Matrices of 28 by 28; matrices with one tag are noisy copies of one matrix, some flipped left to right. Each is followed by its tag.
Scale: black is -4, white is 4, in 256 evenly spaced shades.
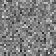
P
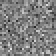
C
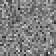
P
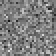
C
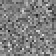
C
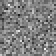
C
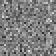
P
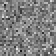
P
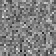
P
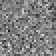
C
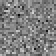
C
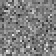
C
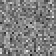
P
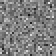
P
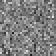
P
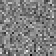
P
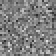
C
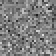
C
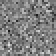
C
